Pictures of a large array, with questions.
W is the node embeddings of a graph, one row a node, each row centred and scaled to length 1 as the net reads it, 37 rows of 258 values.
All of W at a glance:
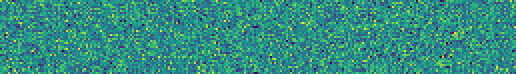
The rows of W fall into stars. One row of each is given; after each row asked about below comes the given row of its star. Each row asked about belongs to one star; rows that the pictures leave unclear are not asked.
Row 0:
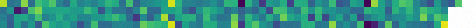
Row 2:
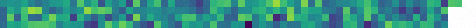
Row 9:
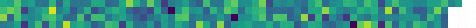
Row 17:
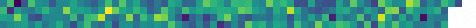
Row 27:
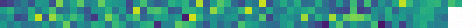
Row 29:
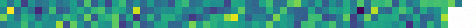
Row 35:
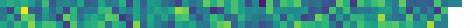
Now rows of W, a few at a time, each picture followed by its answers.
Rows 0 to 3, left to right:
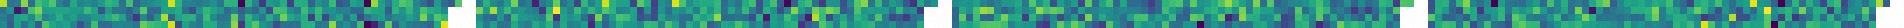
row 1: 17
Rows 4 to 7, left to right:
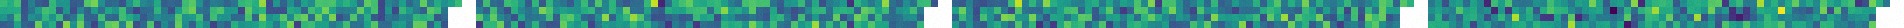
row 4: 9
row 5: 17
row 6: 27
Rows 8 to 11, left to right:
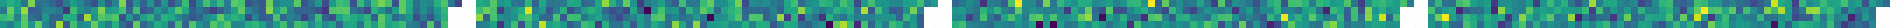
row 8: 29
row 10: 27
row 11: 17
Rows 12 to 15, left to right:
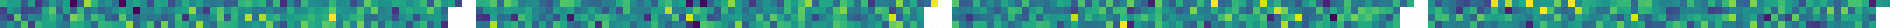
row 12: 9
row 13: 9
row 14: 0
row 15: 27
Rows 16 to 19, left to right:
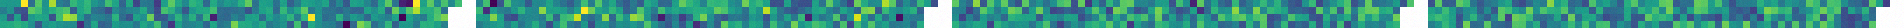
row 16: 0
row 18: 0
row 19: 17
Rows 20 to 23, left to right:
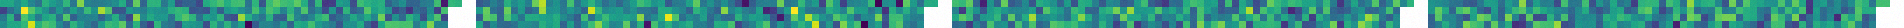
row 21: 27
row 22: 9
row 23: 2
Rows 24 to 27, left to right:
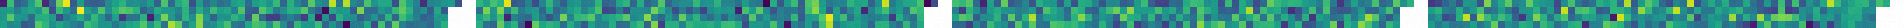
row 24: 17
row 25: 29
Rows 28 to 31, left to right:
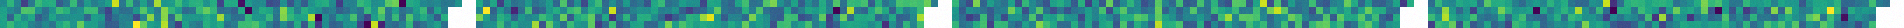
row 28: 0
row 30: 0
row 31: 17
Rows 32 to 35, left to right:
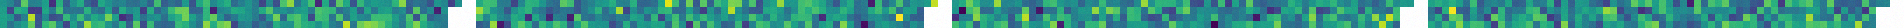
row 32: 35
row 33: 9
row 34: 35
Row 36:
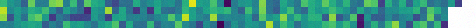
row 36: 9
